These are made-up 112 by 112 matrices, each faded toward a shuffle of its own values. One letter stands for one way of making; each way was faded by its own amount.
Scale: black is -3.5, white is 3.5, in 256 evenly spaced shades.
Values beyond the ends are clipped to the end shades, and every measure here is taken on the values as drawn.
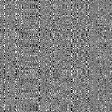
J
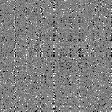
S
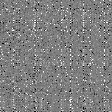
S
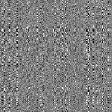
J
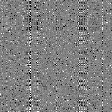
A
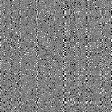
A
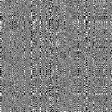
J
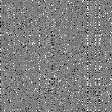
S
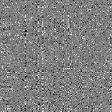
S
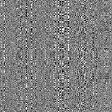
J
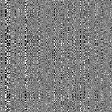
J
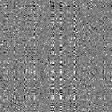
A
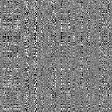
J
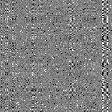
A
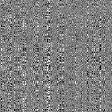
J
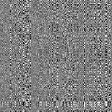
J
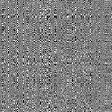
J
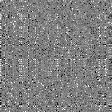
S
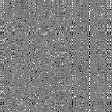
A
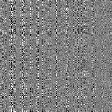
J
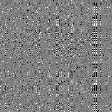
A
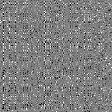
A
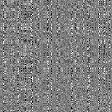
J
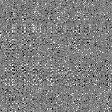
S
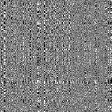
J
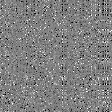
S
